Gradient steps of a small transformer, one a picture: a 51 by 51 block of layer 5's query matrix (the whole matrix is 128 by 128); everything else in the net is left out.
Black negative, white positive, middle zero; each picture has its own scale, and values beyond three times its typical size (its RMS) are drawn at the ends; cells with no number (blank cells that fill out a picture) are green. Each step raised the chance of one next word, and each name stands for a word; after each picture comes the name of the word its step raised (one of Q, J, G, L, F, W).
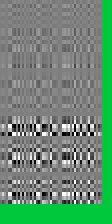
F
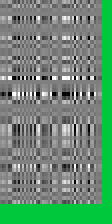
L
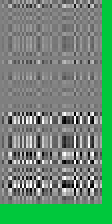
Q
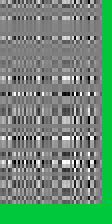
L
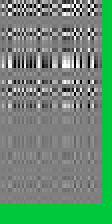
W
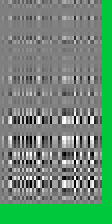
L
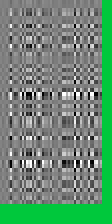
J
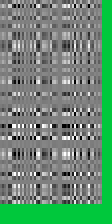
Q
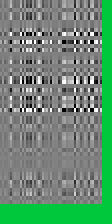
W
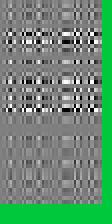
W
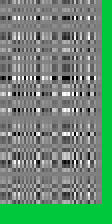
J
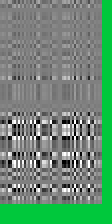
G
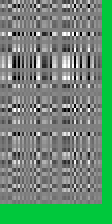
W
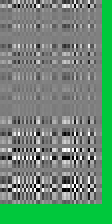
Q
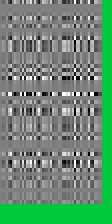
J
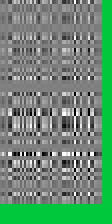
J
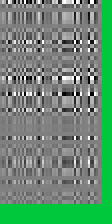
G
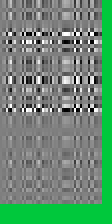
W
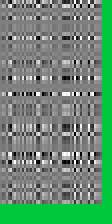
J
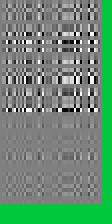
G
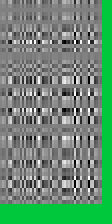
L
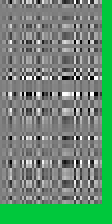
J
